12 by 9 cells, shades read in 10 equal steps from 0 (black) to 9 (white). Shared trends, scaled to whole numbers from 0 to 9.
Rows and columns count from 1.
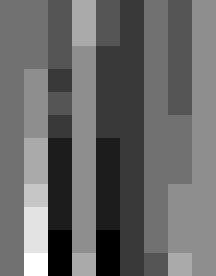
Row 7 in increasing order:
1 1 2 4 4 4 5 5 6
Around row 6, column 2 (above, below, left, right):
5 6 4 2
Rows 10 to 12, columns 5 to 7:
1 2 4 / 0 2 4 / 0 2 3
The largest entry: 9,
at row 12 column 2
